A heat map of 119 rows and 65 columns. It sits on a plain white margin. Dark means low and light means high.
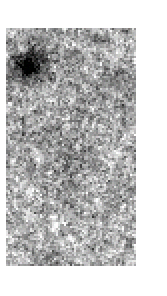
A single dip lies in the top left. The top left is the ninth with the lowest average. There are no regular stripes. No single row or column stands out from its neighbours. Neither half mirrors the other.
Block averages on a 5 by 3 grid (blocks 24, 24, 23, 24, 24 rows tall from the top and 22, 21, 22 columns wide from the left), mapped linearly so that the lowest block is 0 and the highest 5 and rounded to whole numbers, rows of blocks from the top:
044
343
435
544
555
